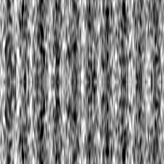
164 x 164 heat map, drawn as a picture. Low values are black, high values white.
Mirror symmetry: top to bottom. Slope: none. Stripes: upright, repeating 10 times. Histogram: bell-shaped. Average level on the scale: 50%. Grain: streaks running down.
